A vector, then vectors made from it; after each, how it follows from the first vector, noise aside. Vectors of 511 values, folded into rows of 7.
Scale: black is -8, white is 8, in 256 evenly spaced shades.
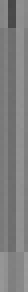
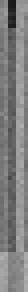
scaled up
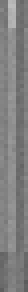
negated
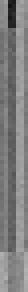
scaled up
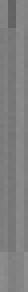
shrunk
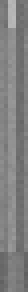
negated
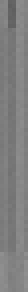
shrunk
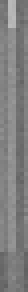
negated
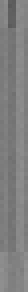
shrunk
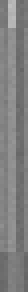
negated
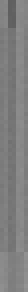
shrunk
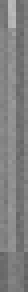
negated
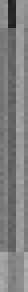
scaled up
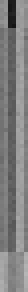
scaled up
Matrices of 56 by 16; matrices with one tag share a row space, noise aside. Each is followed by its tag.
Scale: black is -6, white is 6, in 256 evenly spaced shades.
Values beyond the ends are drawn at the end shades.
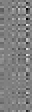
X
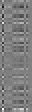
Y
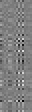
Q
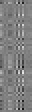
Q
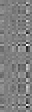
X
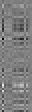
Y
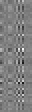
Q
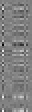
Y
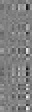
X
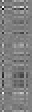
Y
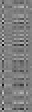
Y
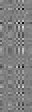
Q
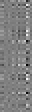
X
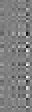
X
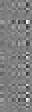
X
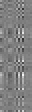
Q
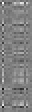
Y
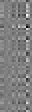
X
